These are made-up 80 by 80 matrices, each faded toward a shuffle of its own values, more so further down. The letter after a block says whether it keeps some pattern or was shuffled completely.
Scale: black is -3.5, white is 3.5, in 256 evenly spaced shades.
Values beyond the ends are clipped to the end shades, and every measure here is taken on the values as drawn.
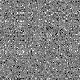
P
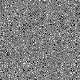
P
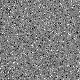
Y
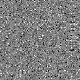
P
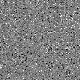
P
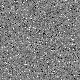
Y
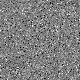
Y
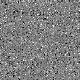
P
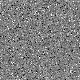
Y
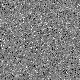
Y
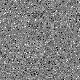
P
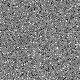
Y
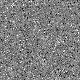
Y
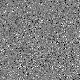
P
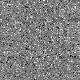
P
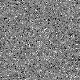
P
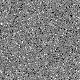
Y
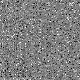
P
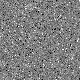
Y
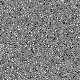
Y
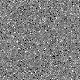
P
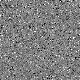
P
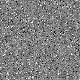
P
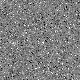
Y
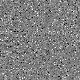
P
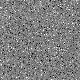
Y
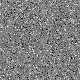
Y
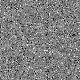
P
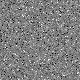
Y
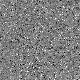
P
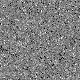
Y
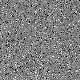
P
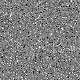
P
